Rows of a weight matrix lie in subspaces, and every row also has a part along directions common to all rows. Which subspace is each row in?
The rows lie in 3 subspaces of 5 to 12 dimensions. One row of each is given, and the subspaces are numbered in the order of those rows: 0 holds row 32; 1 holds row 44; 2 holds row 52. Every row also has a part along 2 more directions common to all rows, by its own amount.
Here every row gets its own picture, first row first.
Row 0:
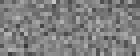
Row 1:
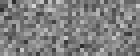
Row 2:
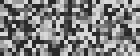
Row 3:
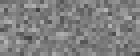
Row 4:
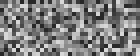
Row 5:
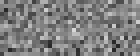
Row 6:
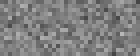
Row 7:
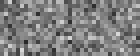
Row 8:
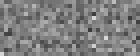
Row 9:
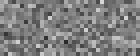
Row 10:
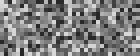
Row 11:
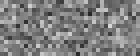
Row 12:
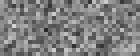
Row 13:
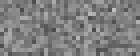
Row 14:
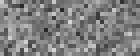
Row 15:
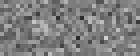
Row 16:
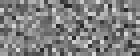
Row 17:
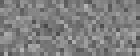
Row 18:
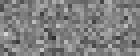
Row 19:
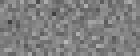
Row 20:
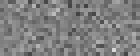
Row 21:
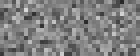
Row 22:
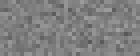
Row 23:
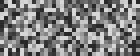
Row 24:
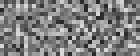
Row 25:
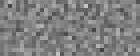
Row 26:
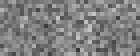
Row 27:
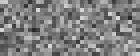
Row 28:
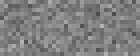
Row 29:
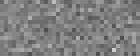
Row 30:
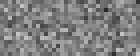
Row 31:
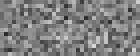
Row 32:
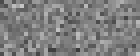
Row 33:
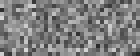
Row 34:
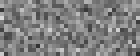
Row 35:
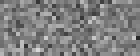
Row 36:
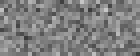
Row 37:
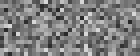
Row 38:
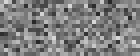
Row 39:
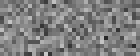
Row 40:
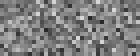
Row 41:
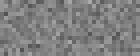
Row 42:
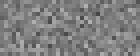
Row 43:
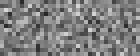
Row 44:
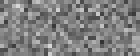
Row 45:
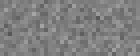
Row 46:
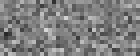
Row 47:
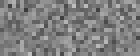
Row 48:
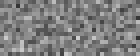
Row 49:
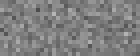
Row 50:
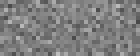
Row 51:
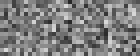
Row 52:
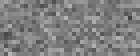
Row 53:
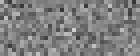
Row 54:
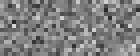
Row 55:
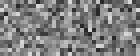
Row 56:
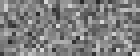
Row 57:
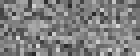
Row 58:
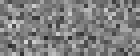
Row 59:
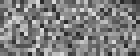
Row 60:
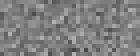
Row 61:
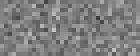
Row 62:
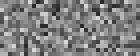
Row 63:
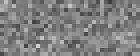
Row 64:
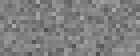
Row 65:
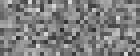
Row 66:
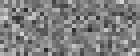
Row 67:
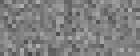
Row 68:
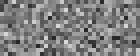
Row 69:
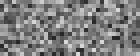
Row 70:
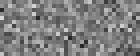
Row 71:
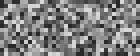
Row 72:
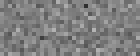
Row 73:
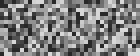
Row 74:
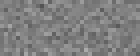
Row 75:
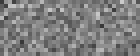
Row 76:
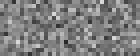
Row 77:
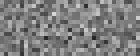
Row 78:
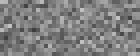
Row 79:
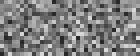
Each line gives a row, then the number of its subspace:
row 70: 0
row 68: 2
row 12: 0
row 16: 2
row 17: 0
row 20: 1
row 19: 1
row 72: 1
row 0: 1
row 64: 0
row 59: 1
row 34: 0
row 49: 2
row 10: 0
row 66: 1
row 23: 0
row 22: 2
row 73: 0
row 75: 0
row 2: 0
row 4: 2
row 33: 0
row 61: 1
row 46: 2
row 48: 1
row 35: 1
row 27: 2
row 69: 2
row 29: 1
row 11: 2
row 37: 1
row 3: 2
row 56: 2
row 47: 1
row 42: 1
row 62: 1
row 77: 1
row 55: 0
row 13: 1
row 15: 1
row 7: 0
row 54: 0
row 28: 0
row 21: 1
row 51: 1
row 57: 1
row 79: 1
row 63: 2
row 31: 1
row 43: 1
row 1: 0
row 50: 1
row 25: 1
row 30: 2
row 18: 2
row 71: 0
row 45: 1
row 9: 2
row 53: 0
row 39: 1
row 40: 2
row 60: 1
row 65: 1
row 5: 1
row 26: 1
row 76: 2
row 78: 2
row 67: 0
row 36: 2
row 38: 2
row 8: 1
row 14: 0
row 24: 2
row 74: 1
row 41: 0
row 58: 0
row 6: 2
